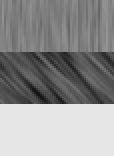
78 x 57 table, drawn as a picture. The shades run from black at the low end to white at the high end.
The table splits into 3 rows of 1 panel. Panel 1,1: middling, streaked downward, faint in contrast. Panel 2,1: low, slanting down to the right. Panel 3,1: very high, flat.
